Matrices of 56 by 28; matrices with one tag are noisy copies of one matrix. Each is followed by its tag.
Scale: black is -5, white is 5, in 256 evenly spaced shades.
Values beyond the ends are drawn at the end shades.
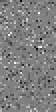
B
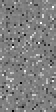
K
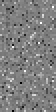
K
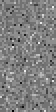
K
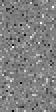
K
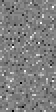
K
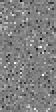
B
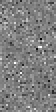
B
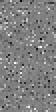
B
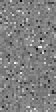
B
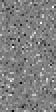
K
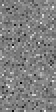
K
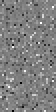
K
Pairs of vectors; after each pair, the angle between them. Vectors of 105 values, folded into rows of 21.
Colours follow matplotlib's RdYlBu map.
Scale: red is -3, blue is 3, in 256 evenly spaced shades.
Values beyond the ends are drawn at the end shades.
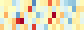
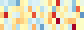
partly aligned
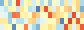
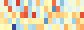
partly aligned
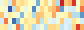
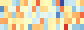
partly opposed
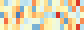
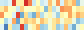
partly opposed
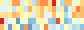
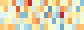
orthogonal
